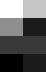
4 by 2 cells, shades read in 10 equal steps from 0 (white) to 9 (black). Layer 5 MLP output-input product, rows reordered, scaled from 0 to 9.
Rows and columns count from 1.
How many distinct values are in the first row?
2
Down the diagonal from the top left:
0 8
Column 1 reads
0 4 7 9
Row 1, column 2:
2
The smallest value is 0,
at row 1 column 1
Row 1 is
0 2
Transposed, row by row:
0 4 7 9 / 2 8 7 8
